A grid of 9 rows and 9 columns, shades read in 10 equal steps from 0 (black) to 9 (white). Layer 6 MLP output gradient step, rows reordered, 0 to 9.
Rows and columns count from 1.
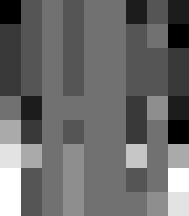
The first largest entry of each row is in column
3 3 3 3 8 1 1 1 1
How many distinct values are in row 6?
5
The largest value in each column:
9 6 4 5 4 4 7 5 9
